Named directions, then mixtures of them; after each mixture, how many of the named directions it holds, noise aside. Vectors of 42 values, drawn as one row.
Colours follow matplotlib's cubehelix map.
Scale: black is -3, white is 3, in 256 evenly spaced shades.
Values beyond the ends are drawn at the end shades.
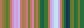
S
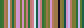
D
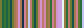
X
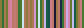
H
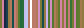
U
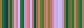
three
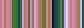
three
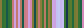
two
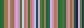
three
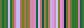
three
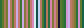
one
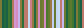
three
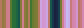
one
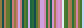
two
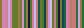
three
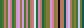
one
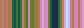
one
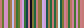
three
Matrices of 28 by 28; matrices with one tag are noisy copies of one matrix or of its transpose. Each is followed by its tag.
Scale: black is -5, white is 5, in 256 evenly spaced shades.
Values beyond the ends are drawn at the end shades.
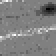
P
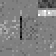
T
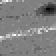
P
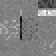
T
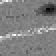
P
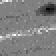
P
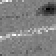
P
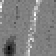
P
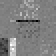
T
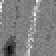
P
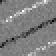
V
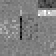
T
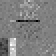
T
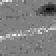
P
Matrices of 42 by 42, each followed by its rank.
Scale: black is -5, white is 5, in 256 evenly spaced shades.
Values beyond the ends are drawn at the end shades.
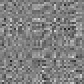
five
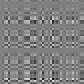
one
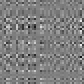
two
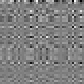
two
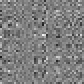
five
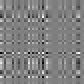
one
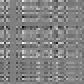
two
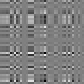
one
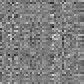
five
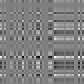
one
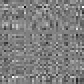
five
